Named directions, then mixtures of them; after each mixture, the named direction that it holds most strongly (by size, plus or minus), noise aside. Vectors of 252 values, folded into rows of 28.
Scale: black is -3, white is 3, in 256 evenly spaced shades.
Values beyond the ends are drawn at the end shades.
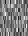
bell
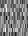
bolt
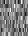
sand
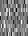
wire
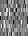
wire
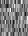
sand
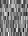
bell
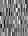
wire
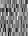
bolt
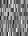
wire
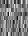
sand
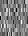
wire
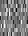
wire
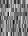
sand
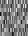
wire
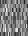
bolt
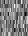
sand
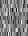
wire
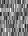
sand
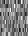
sand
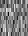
sand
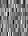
wire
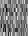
bolt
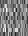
bolt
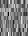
sand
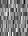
wire
